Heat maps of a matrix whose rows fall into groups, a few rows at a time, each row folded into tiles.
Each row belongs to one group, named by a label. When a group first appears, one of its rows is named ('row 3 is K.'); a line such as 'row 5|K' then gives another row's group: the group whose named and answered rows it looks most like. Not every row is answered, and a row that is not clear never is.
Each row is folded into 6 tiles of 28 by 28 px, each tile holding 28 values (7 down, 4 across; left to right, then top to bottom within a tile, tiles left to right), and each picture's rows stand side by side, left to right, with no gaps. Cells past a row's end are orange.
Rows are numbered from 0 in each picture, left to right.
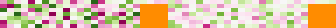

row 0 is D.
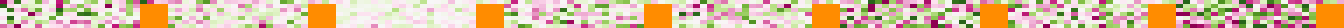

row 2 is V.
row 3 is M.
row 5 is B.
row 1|B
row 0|V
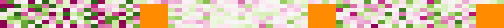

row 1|B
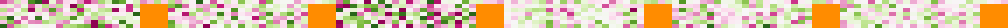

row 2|D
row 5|D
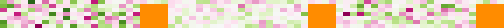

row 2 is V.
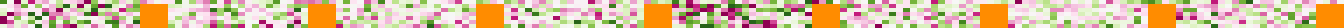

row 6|M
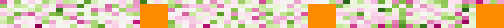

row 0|V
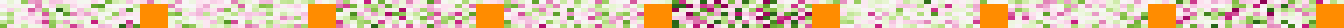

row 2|D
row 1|M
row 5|V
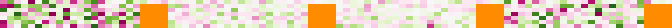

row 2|B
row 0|D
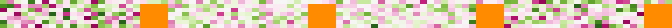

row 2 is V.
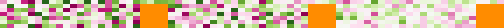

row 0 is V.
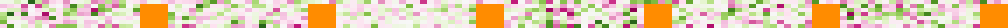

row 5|V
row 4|V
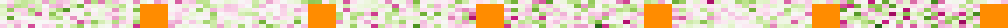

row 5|D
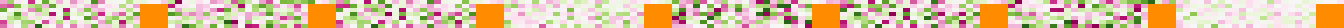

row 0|D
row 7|D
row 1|M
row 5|D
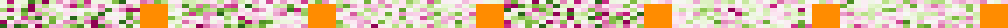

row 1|V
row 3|D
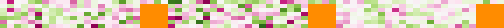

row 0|B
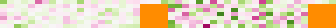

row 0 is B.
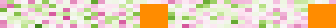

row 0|D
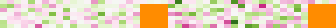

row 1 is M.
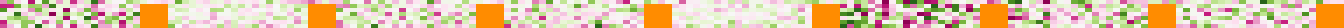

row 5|M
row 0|D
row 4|M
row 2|D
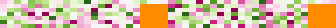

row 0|V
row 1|D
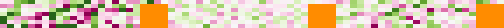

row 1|D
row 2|V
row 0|V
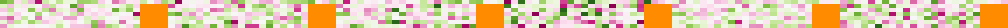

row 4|M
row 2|M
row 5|D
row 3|V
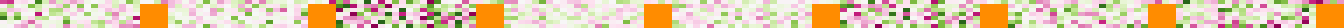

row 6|M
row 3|B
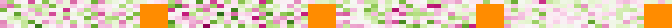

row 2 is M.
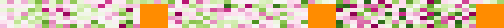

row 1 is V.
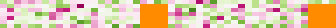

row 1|V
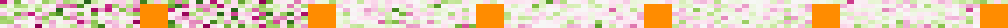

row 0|V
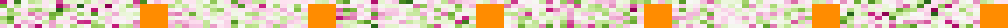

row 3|M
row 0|V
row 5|V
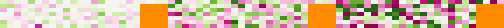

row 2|V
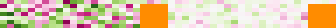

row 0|M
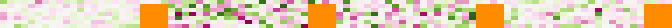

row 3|V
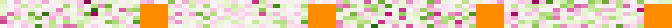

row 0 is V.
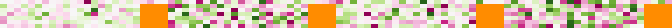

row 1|D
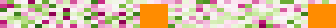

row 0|D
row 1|B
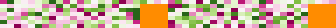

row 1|D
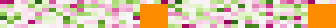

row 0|B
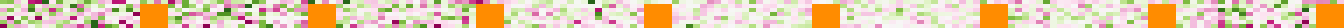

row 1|V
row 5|V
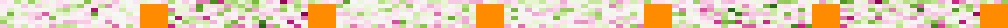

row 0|V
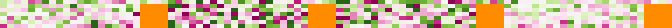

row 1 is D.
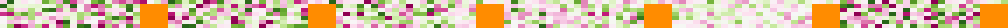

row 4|B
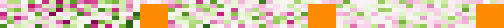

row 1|D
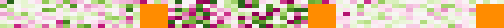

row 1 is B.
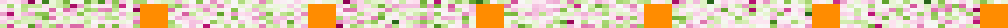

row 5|V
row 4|B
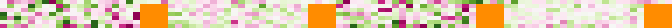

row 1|M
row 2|M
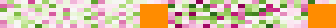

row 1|V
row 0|D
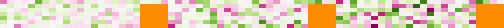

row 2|V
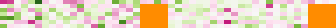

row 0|B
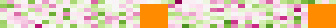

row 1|M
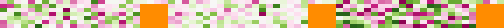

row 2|M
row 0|D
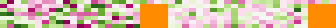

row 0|M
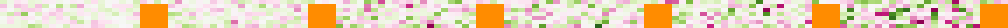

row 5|V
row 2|B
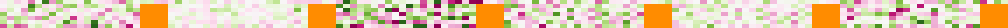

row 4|D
